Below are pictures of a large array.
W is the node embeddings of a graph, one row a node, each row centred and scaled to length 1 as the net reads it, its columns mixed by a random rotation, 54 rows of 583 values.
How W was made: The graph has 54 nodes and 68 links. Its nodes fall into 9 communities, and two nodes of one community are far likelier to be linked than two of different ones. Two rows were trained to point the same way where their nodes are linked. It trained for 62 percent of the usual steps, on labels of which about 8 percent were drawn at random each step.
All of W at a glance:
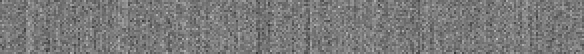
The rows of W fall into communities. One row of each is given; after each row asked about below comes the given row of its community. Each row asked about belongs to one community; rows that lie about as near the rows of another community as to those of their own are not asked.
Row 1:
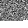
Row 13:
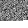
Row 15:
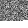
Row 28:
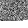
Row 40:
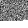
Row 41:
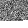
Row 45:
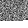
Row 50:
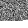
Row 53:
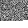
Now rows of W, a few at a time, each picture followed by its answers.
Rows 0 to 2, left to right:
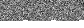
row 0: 53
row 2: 41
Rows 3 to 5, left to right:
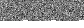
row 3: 1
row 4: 13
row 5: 1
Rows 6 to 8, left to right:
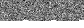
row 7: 53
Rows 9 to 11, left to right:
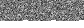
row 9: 40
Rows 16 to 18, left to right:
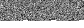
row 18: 53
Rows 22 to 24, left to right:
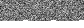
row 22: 50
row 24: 41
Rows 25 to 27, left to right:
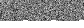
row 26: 53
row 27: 41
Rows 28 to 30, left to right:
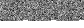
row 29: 13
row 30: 41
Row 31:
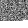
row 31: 1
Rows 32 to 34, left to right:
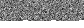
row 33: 45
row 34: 45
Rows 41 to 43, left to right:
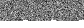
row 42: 40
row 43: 50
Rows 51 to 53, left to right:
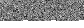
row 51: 1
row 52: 13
